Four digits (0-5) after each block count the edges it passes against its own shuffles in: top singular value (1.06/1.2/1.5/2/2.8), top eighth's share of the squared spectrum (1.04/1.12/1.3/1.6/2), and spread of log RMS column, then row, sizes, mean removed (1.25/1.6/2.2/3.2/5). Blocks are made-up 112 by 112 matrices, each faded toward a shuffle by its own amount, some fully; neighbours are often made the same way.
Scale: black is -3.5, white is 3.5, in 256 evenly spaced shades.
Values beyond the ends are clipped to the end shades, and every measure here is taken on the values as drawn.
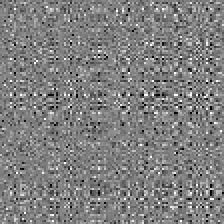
5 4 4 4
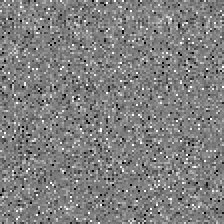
3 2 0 1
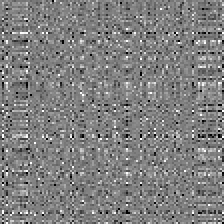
5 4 4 3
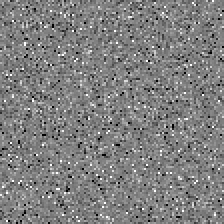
2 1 0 0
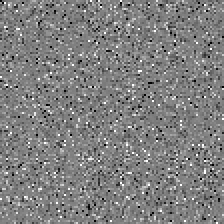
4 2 1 1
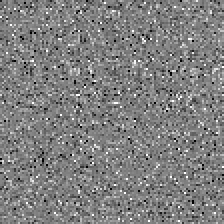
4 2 1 1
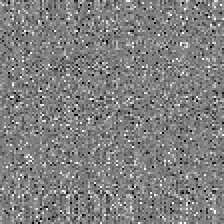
4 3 2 2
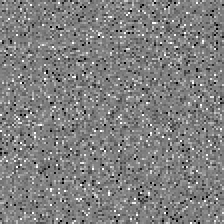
3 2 0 0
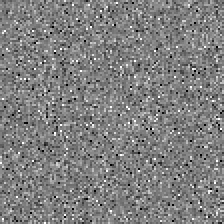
0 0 0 0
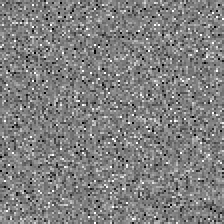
0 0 0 0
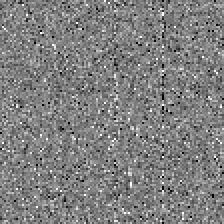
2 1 1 0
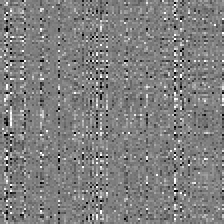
5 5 4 2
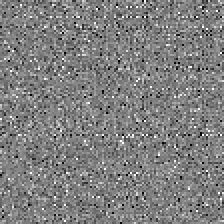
4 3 2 2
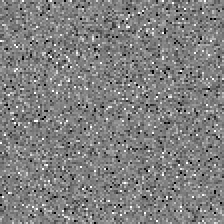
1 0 0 0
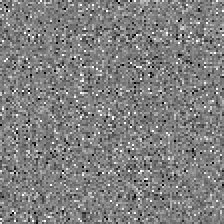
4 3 1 2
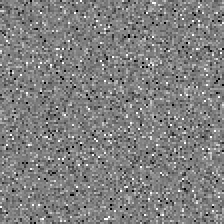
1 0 0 0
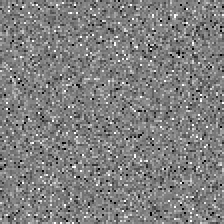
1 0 0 0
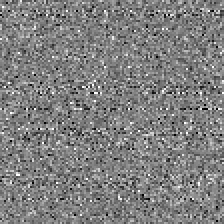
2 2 0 3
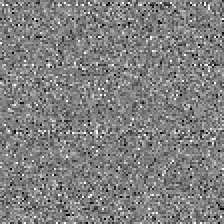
1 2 0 3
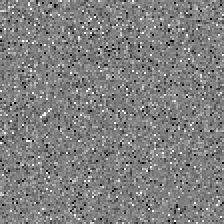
0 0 0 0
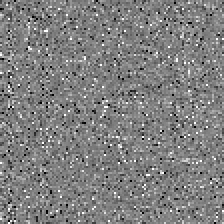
3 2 2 1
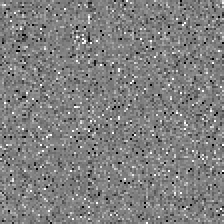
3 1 1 0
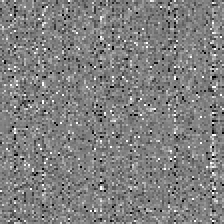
4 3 3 1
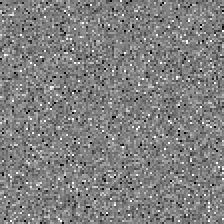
0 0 0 0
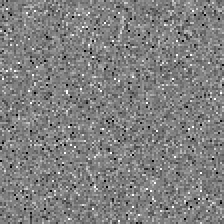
0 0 0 0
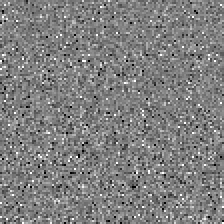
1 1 0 2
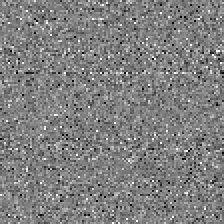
1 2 0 3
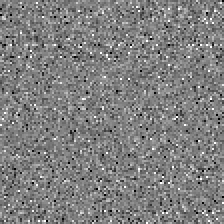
1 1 0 2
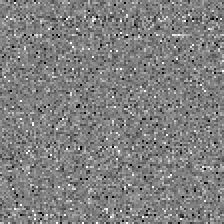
1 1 0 2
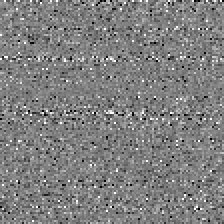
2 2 0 4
